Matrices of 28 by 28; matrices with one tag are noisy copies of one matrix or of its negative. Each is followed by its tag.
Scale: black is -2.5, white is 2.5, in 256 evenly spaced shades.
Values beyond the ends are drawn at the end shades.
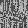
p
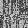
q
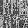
q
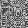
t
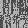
q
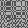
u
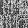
q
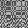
u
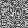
t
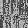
q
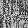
q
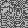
t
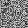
t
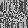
p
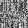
p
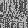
p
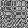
u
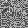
t
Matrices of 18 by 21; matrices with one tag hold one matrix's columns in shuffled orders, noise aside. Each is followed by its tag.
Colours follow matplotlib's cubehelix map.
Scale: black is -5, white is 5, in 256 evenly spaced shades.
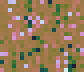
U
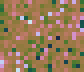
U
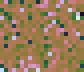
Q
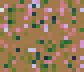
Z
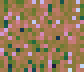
U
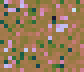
Z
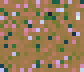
Q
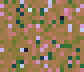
Z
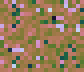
Z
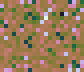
Q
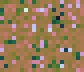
Z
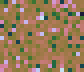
Q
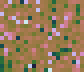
U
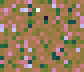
Z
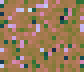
Z
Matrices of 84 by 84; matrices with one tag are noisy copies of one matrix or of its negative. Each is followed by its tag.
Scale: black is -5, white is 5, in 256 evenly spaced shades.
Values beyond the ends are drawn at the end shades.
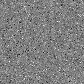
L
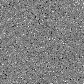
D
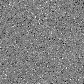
D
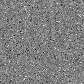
L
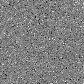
D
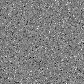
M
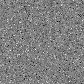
L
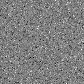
M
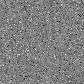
L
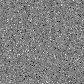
L
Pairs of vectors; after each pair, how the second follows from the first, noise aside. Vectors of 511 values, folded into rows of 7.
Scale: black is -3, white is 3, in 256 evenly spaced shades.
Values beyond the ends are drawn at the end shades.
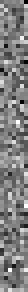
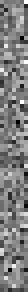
negated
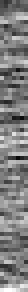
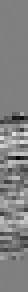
partly zeroed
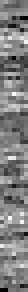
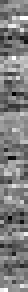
negated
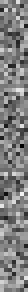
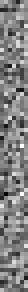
sign-scrambled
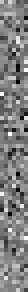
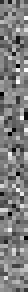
sign-scrambled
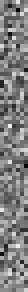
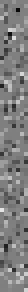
partly zeroed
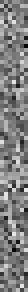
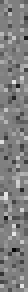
partly zeroed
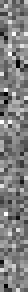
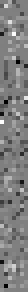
partly zeroed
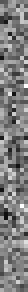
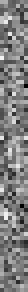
negated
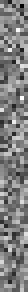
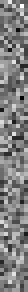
negated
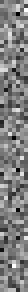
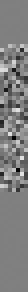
partly zeroed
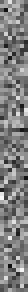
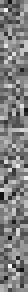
negated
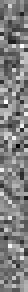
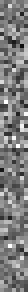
sign-scrambled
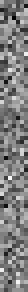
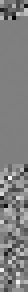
partly zeroed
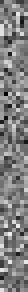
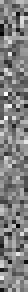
negated
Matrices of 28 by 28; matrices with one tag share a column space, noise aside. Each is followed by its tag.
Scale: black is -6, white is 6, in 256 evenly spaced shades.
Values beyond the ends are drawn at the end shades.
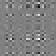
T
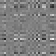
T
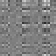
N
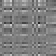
N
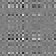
T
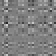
N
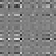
T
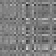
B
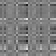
B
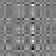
B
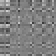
N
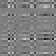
T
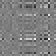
T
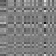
N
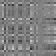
B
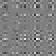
T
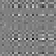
T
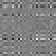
T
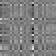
B
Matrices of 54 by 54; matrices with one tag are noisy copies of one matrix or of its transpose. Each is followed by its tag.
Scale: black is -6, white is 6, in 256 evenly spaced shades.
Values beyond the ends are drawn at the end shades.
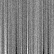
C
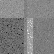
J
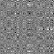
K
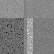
J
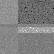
J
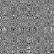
K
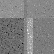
J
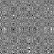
K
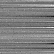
C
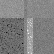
J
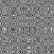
K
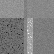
J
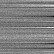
C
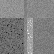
J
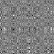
K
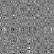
K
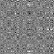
K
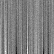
C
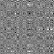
K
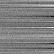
C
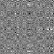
K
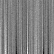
C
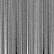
C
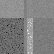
J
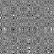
K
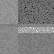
J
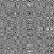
K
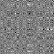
K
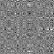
K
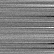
C
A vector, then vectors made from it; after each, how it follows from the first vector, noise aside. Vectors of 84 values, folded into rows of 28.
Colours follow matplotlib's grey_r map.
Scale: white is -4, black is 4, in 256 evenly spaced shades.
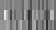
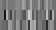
sign-scrambled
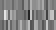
sign-scrambled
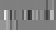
partly zeroed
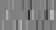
partly zeroed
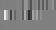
partly zeroed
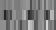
sign-scrambled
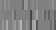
partly zeroed
